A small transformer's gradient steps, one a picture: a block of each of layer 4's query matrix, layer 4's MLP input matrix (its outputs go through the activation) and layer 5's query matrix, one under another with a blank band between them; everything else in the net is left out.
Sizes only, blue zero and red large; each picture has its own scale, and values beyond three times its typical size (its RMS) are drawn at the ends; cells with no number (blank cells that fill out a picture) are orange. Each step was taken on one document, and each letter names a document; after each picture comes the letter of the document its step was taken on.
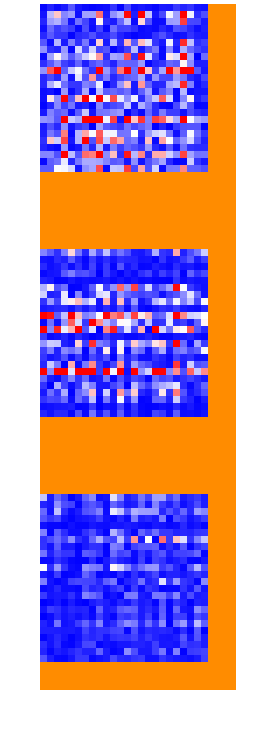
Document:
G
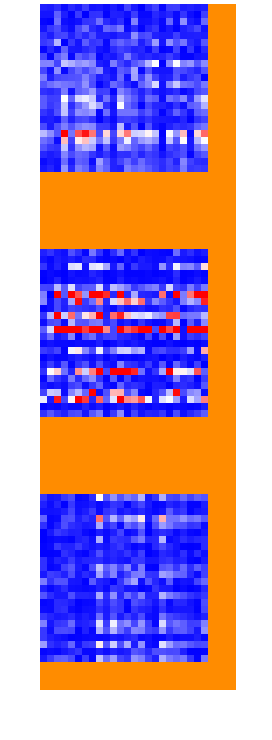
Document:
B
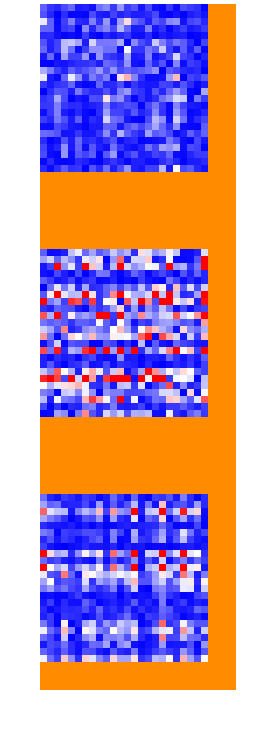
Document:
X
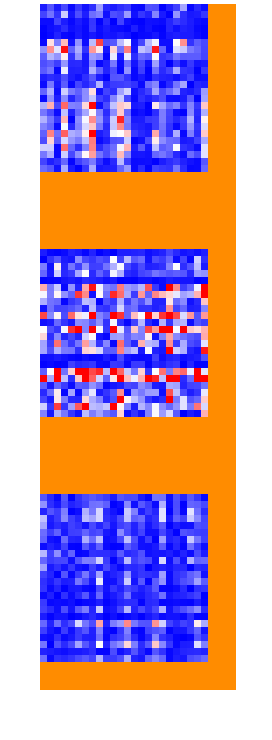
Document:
X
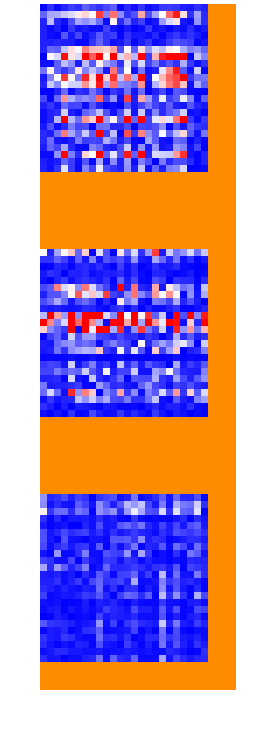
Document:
G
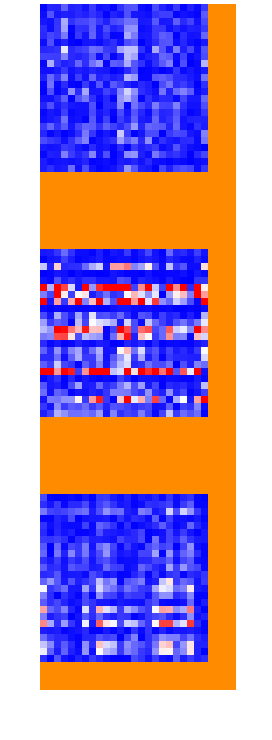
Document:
B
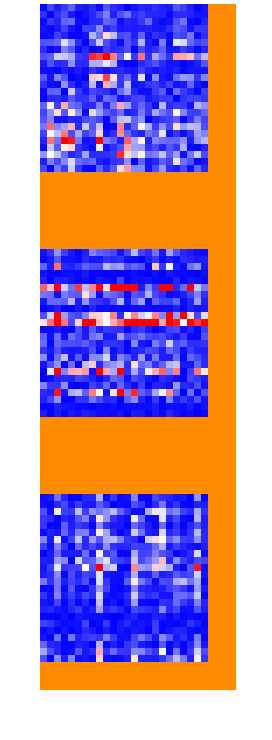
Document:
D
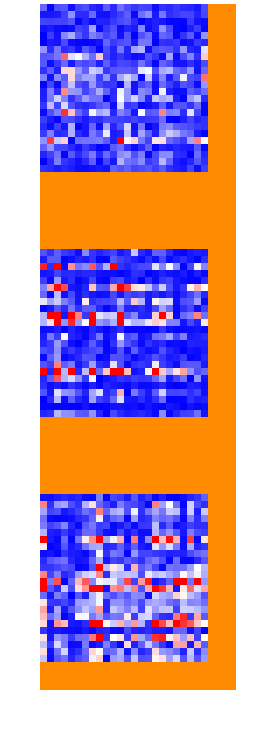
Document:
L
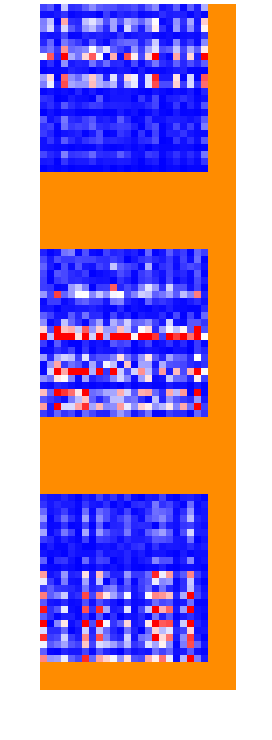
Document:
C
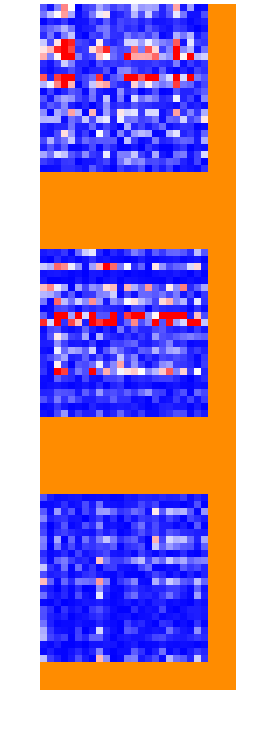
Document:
D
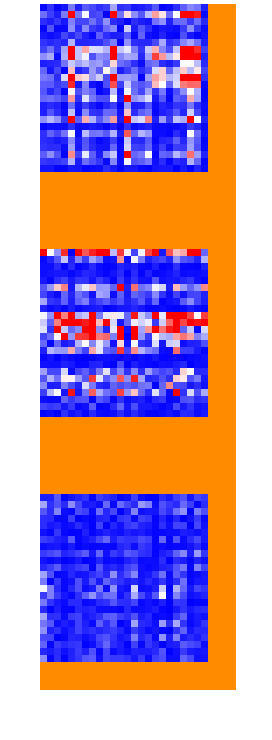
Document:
G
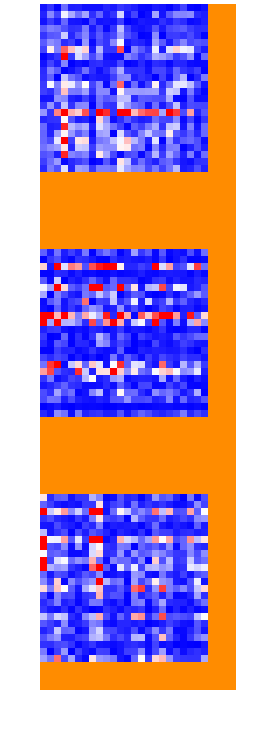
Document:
L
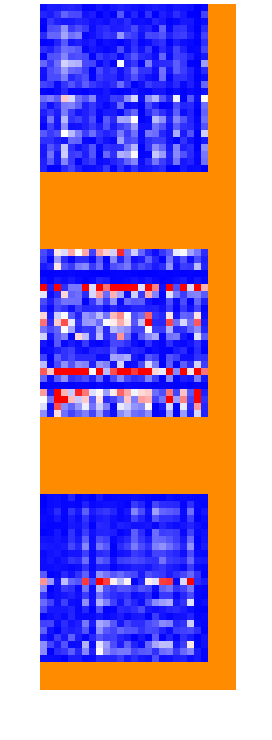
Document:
C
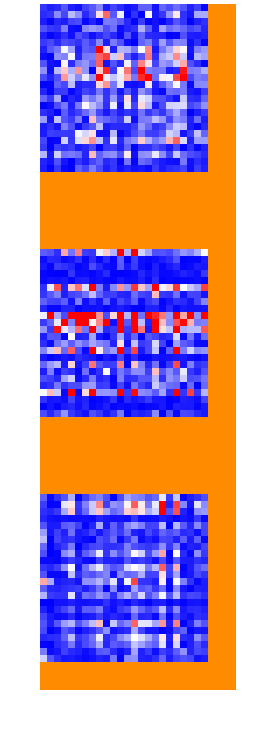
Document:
G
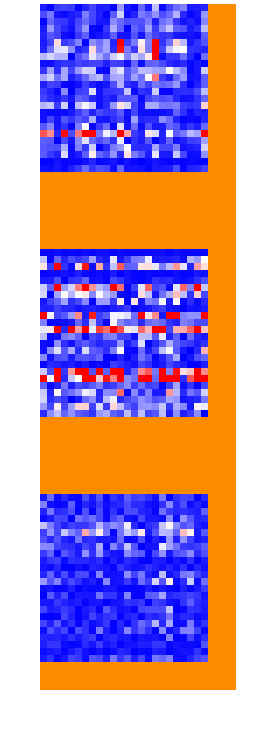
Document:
X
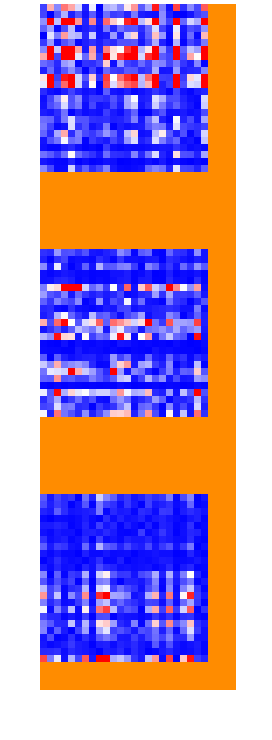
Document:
C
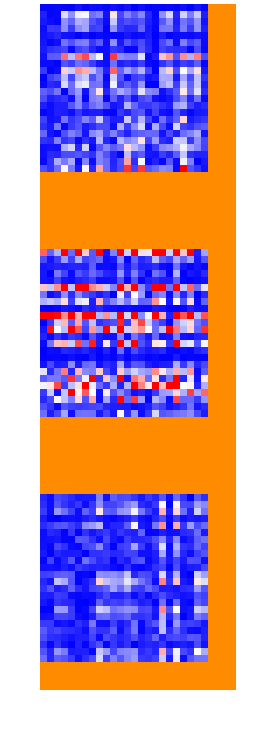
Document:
G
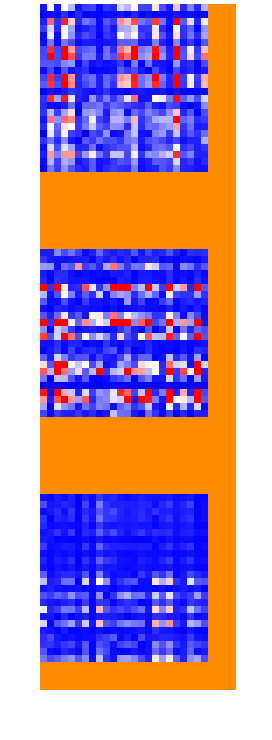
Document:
C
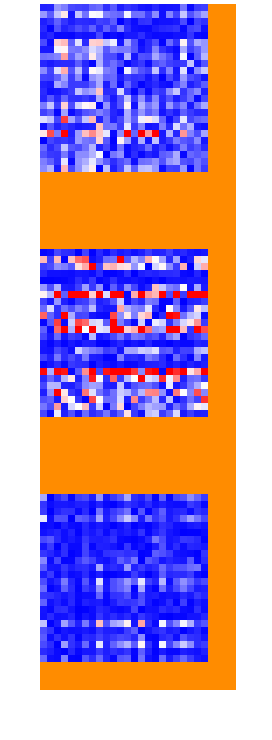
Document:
B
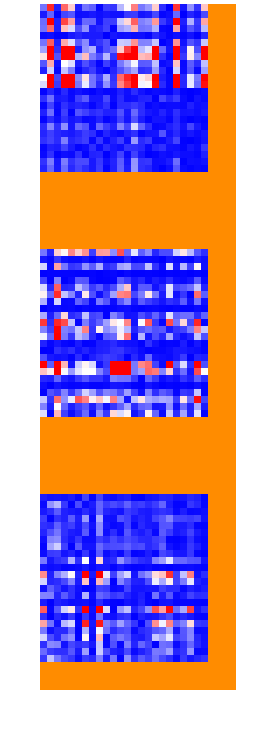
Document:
C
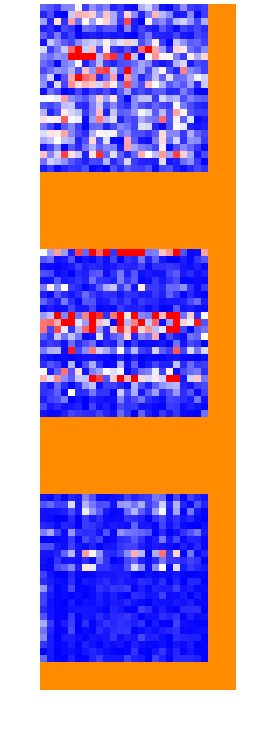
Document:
G
